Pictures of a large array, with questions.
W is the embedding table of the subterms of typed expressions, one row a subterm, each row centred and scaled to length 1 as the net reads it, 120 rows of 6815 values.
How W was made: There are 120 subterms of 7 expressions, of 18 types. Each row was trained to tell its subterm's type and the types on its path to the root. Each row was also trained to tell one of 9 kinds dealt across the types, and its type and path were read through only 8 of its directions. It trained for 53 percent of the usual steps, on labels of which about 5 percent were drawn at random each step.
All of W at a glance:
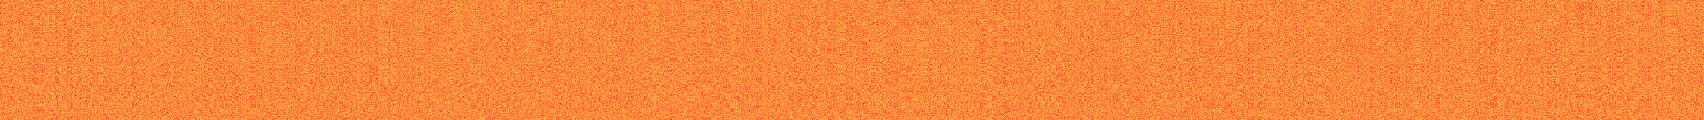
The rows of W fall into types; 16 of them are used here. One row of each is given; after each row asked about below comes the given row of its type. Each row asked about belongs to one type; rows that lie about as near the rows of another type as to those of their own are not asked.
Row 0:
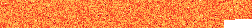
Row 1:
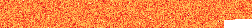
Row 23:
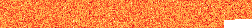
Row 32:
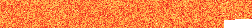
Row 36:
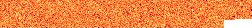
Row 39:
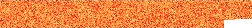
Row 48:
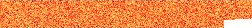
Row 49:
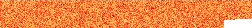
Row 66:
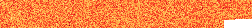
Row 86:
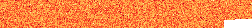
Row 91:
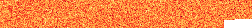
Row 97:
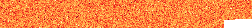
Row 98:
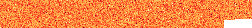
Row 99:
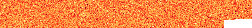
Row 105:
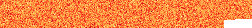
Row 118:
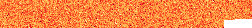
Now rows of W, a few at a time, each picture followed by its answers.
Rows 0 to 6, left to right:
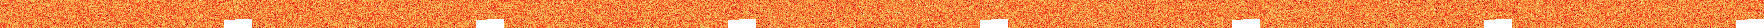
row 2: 86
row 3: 39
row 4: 1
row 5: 48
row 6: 23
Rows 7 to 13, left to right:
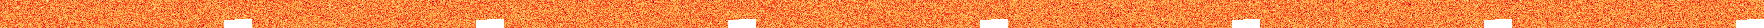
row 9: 48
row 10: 91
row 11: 49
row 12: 118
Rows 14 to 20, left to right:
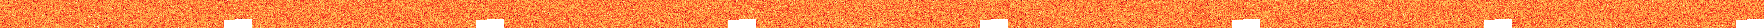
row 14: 39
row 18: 48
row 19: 1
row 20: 39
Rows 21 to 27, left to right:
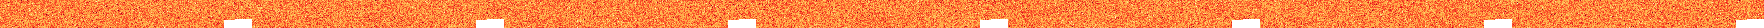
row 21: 86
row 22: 23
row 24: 91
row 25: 98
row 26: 48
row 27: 98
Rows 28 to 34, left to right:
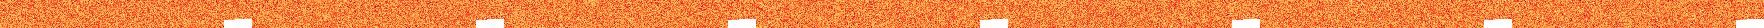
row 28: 99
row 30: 66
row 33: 0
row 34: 66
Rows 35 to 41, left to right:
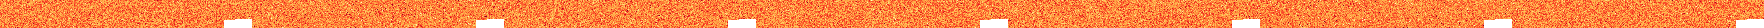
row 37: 98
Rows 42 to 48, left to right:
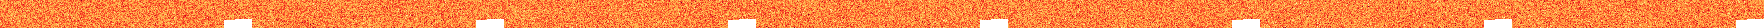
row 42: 49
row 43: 36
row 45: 32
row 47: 1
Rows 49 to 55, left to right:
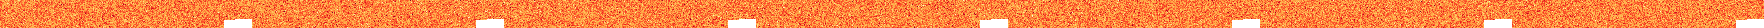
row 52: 97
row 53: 105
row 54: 36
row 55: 91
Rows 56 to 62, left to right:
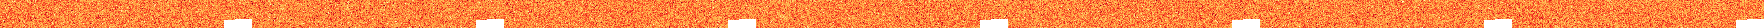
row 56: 99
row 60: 49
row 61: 118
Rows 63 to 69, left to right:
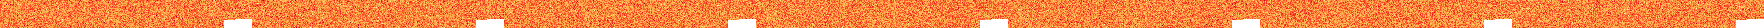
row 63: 48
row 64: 0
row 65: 91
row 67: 66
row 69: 1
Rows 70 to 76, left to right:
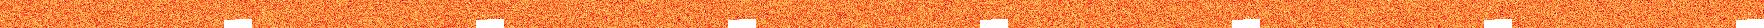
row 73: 105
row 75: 1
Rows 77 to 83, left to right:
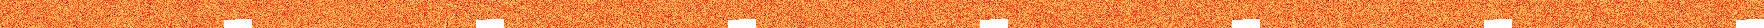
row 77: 66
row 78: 98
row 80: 36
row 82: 99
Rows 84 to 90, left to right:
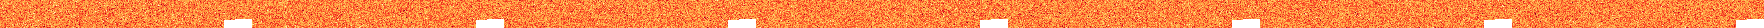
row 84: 49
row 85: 105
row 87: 99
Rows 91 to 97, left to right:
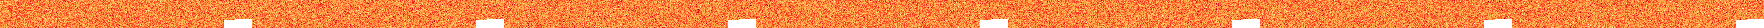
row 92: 105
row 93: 23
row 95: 118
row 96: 99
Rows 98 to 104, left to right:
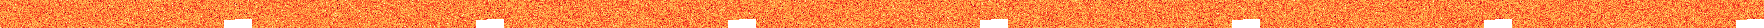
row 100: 48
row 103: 49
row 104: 99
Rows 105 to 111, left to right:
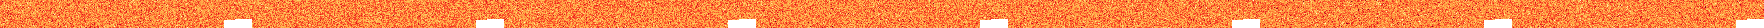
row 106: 66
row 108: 49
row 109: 97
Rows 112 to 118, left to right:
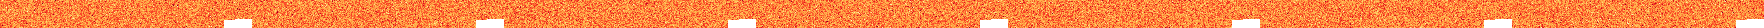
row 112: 1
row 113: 36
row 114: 91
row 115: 86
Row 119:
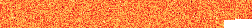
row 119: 66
